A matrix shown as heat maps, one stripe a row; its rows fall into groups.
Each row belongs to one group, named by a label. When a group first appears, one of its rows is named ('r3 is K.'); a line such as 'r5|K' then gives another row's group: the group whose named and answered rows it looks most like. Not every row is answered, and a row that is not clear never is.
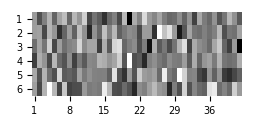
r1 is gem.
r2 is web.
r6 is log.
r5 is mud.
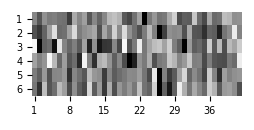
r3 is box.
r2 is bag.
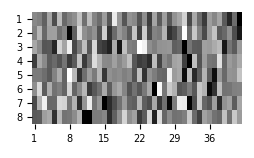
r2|log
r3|box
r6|web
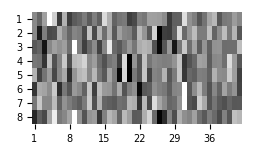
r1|log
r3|bag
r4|gem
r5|gem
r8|bag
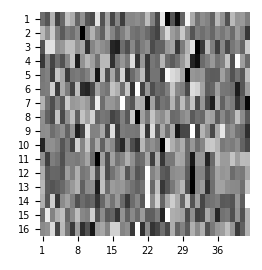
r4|gem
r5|web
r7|mud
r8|gem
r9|log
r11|box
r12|box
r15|web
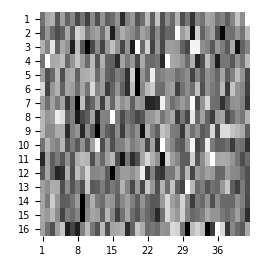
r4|web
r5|gem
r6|gem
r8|log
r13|mud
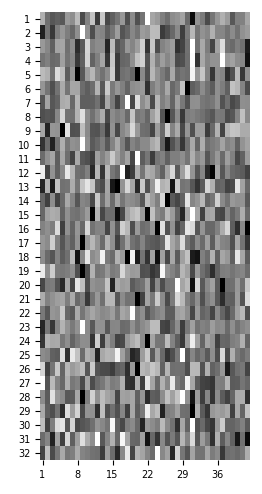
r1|box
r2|bag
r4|log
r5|log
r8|bag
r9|box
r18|gem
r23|bag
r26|gem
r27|mud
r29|box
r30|log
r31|mud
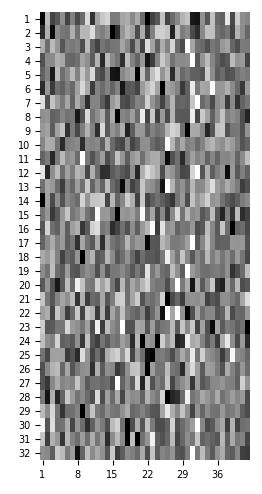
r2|gem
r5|gem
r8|log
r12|gem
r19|mud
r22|web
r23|mud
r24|mud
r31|gem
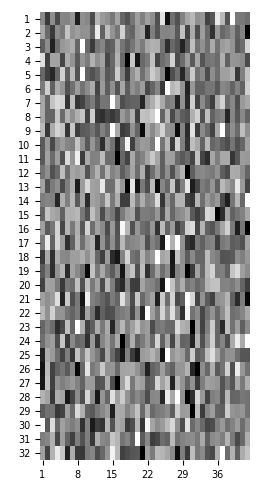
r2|mud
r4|gem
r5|bag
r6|web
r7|log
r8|gem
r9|log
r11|box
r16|mud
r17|web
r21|mud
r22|mud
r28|web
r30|mud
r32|log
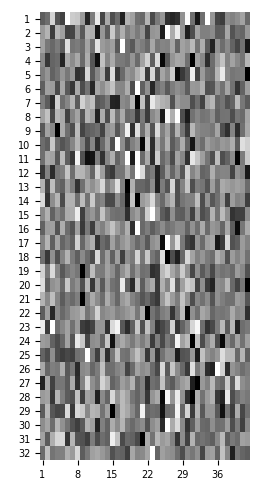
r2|web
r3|mud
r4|box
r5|log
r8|web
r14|gem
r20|mud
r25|log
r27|gem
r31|log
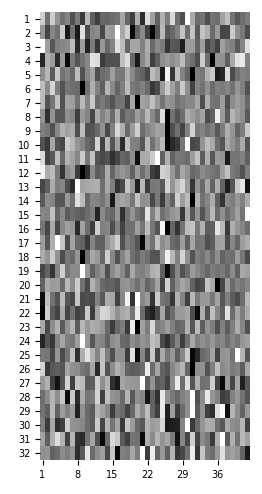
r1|mud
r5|web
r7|gem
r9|bag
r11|gem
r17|log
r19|bag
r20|web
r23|gem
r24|bag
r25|gem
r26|box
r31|log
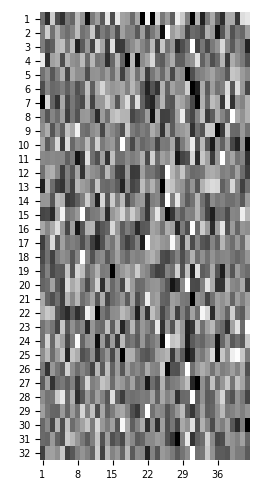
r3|log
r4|gem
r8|box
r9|web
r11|log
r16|log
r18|bag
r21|box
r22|log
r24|web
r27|gem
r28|log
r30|mud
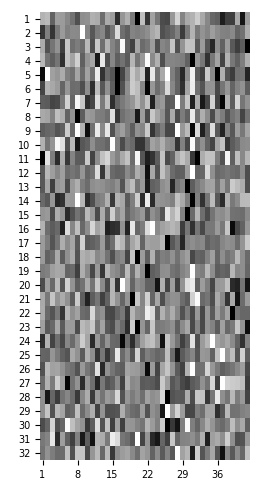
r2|bag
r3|mud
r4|box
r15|web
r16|box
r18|gem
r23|gem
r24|bag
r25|log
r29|web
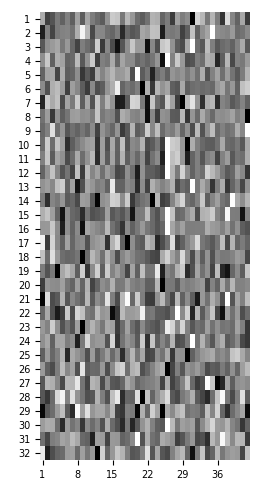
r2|bag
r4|web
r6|log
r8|mud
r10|web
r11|web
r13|log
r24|log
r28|log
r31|log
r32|box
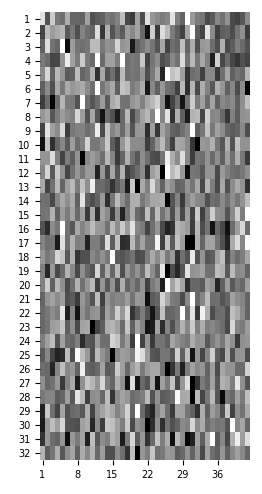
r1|mud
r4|mud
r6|mud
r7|bag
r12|web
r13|gem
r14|bag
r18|log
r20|web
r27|gem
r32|gem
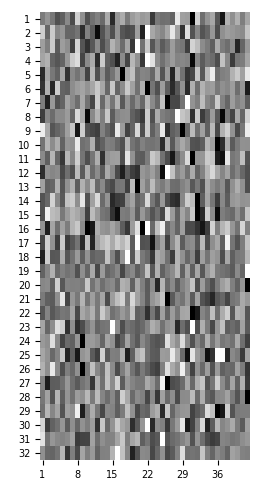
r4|box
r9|bag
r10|web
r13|gem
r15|web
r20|mud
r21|bag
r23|log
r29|web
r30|box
